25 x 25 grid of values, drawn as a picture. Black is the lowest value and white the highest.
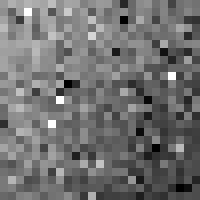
The top left is the ninth with the highest average. The ninth with the lowest average is the bottom right. No regular stripes run through it. The halves do not mirror each other. There is an overall slope up to the top left.
